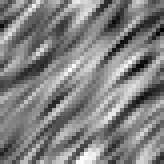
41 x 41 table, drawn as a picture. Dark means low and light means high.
Mirror symmetry: none. Slope: none. Ninth with the lowest average: top right. Grain: diagonal, up to the right. Histogram: bell-shaped.
